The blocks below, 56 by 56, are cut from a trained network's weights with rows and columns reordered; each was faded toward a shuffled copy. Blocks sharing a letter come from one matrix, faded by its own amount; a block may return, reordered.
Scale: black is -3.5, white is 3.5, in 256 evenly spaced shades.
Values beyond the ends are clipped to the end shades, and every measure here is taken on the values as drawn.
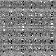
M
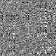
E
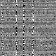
M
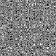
E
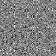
E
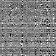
M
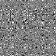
E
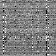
M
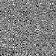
E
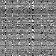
M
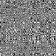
E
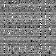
M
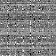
M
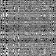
M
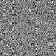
E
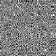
E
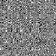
E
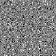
E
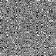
E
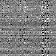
M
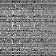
M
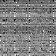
M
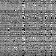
M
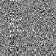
E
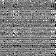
M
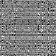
M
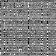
M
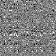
E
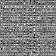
M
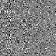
E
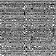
M
